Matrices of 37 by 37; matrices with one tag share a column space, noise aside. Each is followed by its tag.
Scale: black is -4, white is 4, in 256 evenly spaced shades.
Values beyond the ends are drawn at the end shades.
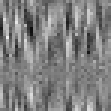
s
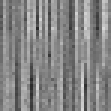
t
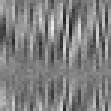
s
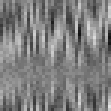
s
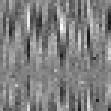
s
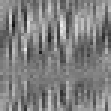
s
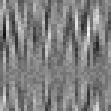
s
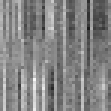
t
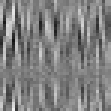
s
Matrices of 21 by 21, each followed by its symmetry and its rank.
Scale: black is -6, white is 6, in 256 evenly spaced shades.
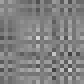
symmetric, rank two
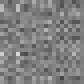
neither, rank three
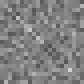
symmetric, full rank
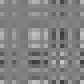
symmetric, rank one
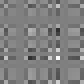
symmetric, rank one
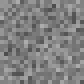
symmetric, full rank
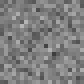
symmetric, full rank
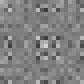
symmetric, rank three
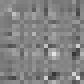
symmetric, rank three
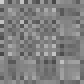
symmetric, rank two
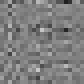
neither, rank three
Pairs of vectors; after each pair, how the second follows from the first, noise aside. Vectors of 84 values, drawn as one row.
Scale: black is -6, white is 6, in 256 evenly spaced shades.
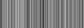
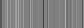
partly zeroed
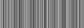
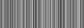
shuffled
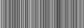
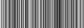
scaled up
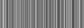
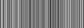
shuffled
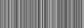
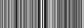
scaled up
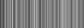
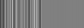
partly zeroed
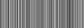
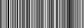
scaled up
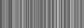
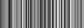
scaled up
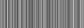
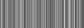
shuffled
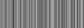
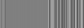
partly zeroed
